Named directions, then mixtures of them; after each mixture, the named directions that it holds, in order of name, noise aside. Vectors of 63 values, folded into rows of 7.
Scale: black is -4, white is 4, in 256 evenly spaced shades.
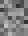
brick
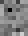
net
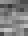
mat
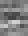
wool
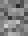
brick, wool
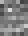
mat, net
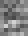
net, wool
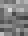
mat, net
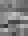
mat, wool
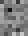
net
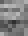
mat, wool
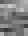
mat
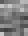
mat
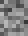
brick, net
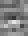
wool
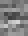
wool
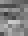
mat, wool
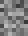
brick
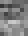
mat, wool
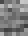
mat, net
